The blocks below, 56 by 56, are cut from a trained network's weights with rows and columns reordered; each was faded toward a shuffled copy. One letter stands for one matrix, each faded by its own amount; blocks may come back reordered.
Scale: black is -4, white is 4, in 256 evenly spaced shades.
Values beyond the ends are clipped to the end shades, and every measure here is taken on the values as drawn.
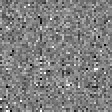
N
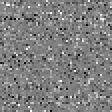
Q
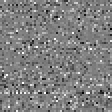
Q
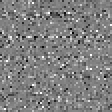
Q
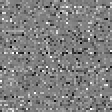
Q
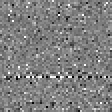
N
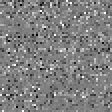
Q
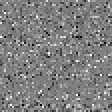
Q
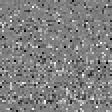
Q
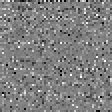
Q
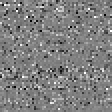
Q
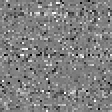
Q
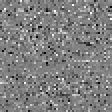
Q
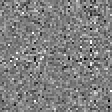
N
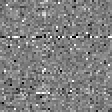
N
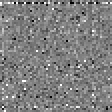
N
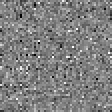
N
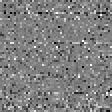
Q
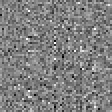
N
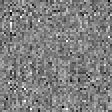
N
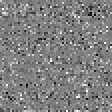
Q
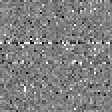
N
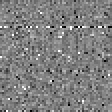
N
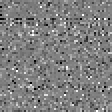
Q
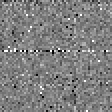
N
